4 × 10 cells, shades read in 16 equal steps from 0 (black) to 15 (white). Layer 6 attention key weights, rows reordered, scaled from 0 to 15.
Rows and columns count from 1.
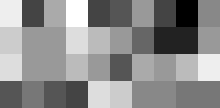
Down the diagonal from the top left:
14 9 9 4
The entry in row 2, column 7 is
6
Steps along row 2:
down same up down down down down same up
